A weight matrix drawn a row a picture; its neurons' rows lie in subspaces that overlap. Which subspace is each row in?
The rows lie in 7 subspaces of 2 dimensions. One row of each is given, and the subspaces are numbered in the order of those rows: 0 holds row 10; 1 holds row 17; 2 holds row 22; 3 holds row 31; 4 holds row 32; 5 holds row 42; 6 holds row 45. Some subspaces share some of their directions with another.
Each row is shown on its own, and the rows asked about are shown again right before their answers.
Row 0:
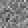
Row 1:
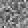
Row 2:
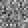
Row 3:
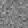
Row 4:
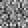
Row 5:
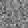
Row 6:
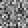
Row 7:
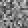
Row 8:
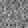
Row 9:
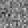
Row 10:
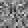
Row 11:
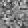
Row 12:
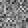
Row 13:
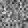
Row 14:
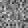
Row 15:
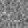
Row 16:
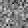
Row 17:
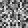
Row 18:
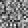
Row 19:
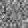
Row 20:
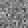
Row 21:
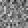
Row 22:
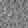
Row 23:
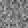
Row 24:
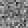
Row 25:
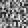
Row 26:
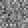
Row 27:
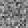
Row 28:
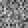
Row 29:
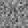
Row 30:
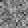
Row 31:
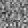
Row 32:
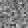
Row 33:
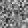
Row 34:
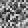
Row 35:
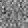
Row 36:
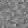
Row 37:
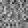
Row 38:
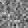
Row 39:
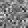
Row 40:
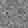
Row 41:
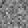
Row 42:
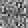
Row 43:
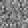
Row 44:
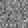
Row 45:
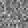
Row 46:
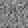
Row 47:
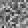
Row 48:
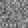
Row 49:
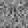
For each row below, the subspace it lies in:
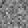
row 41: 1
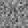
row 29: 0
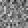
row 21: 2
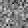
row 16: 6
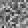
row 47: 4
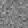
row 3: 1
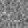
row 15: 6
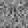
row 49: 0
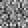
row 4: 1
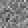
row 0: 4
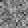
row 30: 0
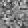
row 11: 2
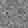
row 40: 1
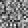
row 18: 6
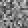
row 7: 2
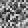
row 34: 4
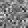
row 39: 3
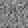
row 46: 0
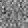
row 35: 5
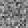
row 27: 5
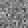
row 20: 3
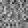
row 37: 2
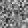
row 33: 6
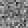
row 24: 5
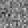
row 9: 3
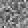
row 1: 4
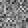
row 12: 3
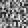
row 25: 3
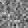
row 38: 6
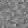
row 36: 4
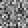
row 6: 1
